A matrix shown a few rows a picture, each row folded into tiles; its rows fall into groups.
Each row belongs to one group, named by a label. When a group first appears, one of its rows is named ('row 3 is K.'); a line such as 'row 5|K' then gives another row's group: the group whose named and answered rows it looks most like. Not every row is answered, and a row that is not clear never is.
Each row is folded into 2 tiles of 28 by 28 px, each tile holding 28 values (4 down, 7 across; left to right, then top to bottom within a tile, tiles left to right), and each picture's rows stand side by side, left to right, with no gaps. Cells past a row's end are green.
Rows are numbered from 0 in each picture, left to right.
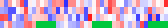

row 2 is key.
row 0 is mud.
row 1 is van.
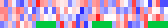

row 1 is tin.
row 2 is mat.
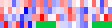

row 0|tin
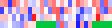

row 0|van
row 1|tin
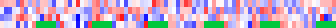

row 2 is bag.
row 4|mat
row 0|mat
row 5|key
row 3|mat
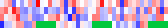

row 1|van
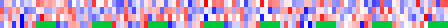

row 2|mat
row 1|tin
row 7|key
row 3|tin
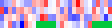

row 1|bag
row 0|mud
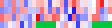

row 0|van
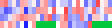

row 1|bag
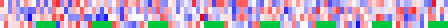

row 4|mat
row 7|bag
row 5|mat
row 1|bag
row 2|mat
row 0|key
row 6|mud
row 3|key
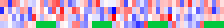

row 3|tin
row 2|tin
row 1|bag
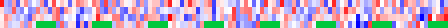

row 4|bag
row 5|key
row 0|key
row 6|tin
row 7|van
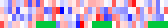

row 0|key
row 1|mud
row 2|bag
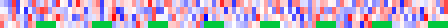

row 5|van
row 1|bag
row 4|van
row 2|mud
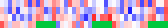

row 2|key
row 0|key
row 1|van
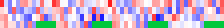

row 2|key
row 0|key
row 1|key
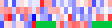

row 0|bag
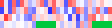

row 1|van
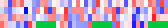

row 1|bag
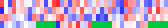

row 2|mat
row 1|bag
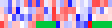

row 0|key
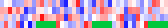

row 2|bag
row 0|tin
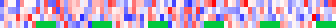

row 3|mud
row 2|bag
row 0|mat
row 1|van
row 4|bag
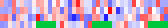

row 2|mat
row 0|van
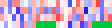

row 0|van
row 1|bag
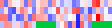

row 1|mud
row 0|mud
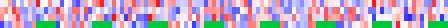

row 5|mat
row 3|mat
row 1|mud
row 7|bag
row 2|van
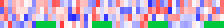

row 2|mat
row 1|bag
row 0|van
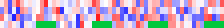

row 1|mud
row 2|mud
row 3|key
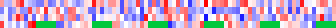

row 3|tin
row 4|bag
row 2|key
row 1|mud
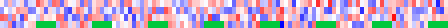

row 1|mud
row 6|mat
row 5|tin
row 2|van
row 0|mud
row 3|key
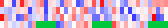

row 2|key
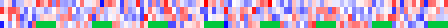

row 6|key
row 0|tin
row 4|mud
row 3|mud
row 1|key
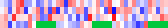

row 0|mat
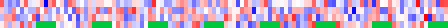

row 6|key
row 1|van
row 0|key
